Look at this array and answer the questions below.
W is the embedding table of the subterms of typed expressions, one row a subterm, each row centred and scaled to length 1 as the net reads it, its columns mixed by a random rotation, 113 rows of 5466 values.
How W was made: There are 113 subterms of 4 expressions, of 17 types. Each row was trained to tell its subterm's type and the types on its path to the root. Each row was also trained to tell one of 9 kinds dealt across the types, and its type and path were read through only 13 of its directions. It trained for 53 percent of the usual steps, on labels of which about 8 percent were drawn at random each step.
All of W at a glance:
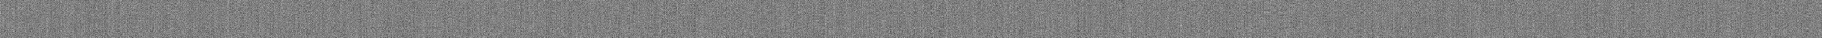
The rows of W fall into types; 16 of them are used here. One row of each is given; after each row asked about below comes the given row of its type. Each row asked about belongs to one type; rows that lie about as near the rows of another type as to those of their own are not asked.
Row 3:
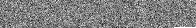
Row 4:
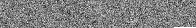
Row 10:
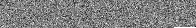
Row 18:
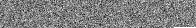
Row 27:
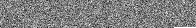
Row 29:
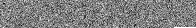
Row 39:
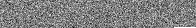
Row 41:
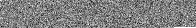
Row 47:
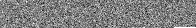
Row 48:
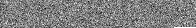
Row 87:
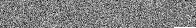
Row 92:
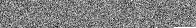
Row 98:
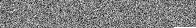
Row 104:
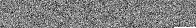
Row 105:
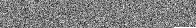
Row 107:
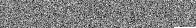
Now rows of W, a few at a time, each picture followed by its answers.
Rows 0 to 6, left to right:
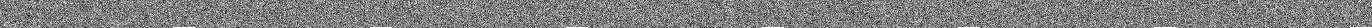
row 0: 10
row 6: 4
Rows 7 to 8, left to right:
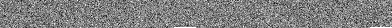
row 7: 92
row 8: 41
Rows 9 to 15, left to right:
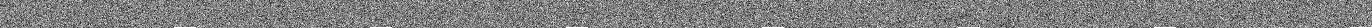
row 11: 10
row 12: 104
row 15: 41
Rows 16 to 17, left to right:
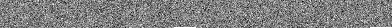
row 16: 41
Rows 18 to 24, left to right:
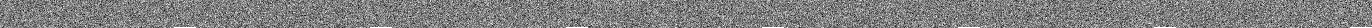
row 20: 92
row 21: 48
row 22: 29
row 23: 10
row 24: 105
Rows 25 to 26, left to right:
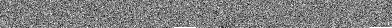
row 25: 107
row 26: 92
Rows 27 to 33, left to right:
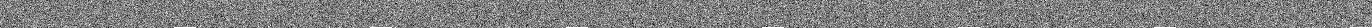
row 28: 29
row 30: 4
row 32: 105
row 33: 47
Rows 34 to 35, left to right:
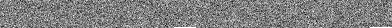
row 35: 87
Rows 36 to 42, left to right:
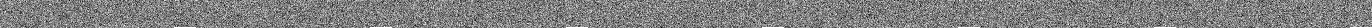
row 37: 104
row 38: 47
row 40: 41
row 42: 47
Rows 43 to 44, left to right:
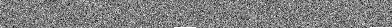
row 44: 10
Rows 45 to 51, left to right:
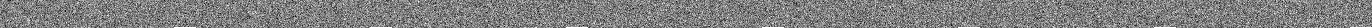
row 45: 98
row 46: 87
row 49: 4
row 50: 41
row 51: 4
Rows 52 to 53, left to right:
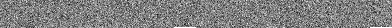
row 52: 92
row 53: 48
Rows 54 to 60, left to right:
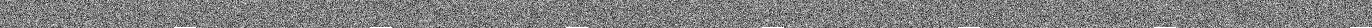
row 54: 27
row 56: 87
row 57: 105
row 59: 18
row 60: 4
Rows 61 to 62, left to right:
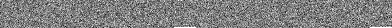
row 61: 104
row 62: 104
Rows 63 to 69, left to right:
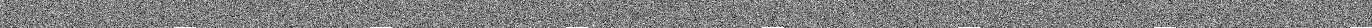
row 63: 87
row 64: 104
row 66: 10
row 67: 48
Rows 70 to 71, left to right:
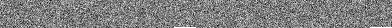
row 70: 87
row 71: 104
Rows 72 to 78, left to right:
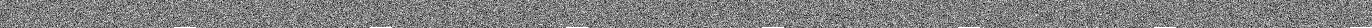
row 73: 104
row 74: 29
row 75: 41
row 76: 27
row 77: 29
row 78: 41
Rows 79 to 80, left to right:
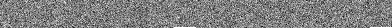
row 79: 10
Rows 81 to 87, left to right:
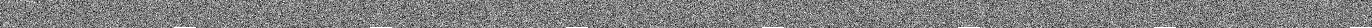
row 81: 10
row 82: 39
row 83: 105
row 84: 98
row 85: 4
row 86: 4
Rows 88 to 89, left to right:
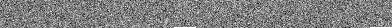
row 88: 18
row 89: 29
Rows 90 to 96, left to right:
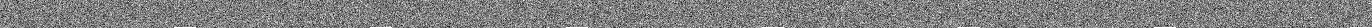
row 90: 92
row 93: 92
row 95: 92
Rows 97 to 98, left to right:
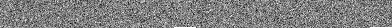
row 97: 18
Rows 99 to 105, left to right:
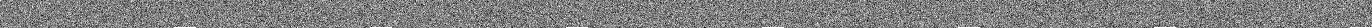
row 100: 18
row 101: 29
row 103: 47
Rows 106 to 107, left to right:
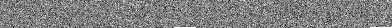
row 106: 27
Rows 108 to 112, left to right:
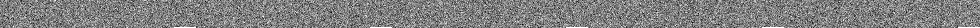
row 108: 3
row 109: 98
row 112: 39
